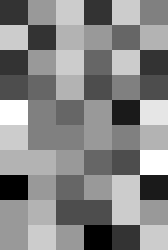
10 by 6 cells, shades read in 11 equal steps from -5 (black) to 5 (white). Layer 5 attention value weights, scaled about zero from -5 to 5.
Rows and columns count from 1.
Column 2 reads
1 -3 1 -1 0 0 2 1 2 3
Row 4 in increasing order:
-2 -2 -2 -1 0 2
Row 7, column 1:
2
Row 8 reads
-5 1 -1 1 3 -4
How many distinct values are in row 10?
4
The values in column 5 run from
-4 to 3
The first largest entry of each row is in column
3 1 3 3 1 1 6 5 5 2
